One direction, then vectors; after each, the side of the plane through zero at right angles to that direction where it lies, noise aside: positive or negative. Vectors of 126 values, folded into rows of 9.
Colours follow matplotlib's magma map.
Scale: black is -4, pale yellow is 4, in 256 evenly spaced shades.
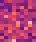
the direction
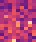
positive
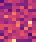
positive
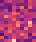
positive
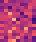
positive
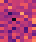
negative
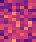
positive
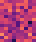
negative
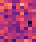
negative
